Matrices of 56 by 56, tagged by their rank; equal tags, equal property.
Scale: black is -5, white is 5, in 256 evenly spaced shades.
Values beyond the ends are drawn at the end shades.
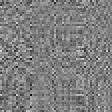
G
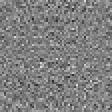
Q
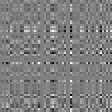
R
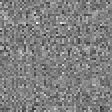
Q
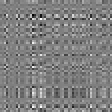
R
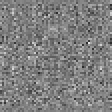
Q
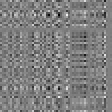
R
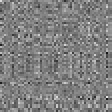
G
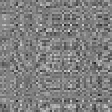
G
